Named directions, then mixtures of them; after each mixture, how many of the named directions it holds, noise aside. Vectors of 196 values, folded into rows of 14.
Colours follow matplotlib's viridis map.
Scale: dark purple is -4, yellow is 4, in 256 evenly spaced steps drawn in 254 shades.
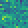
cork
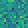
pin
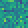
two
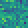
two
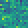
one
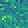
one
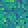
two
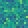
two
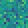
one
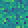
two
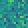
one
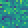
one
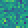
two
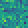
two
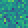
one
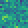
one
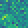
two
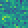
one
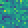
one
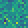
one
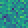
two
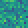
two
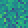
one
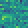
one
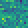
two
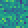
two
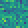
two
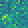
two
